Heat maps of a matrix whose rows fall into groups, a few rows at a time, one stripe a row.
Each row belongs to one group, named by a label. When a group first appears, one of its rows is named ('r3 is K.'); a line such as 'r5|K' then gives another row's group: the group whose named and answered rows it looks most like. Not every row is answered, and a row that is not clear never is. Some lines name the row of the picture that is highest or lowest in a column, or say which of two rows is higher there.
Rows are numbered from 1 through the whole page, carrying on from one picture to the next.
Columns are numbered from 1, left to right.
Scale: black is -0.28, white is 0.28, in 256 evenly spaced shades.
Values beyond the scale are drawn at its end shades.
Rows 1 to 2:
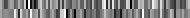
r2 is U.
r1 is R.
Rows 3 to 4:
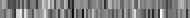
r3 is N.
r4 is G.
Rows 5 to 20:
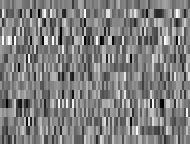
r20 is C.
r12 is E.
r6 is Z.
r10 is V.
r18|R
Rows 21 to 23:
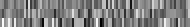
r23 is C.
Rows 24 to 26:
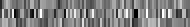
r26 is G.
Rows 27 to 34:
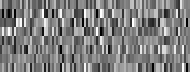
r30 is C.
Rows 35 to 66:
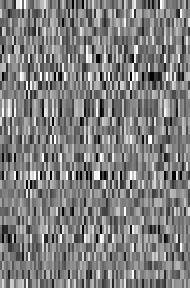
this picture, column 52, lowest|47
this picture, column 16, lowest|55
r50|Z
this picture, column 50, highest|54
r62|N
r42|V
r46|C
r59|U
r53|E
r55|R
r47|C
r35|G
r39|E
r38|Z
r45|R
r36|N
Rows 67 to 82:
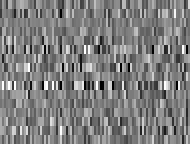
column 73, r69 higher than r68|No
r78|G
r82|E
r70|Z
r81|U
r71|C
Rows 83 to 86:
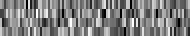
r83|R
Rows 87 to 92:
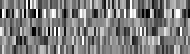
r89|Z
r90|N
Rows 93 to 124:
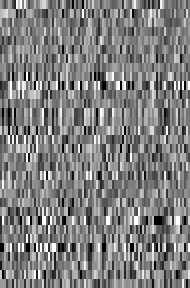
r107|E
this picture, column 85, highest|101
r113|C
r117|Z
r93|G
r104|E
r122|Z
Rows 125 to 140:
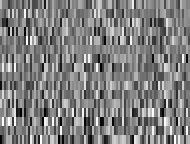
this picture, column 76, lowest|127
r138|C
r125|N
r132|C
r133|Z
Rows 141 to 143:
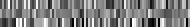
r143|G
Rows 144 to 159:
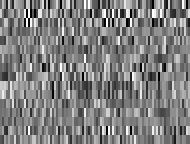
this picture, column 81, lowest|146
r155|E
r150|Z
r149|U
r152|G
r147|V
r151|U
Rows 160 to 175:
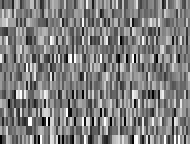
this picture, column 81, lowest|167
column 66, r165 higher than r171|Yes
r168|Z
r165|G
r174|R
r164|R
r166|N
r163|G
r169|R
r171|N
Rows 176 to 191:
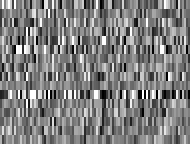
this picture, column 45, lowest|186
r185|R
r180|V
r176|C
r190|C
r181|G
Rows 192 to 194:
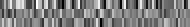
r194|C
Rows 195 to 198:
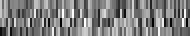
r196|V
